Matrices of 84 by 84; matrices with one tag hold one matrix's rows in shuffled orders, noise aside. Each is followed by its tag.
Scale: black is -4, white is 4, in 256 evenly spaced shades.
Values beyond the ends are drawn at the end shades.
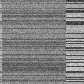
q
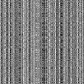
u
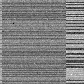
q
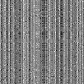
u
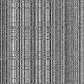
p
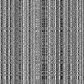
u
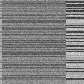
q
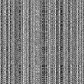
u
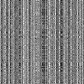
u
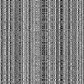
u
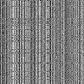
p
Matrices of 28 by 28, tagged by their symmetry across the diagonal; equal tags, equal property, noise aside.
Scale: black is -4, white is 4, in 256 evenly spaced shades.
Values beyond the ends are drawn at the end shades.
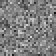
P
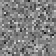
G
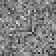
P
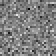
G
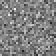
P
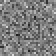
P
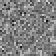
P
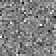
G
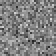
G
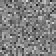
G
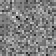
P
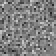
P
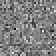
G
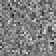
G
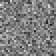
G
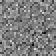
P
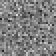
G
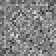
P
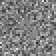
P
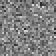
G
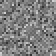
P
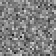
G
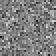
G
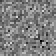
P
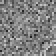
P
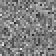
G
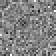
P
